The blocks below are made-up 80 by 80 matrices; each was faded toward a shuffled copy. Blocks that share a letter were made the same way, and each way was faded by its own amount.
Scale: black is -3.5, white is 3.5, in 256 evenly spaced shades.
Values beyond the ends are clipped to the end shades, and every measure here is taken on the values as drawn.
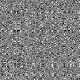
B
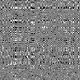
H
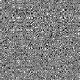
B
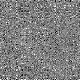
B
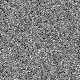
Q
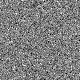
Q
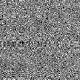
B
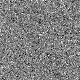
Q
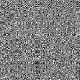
B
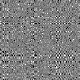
H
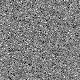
Q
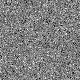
Q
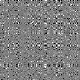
H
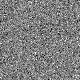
Q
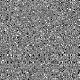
B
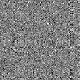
B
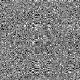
B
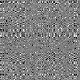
H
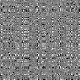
H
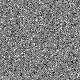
Q
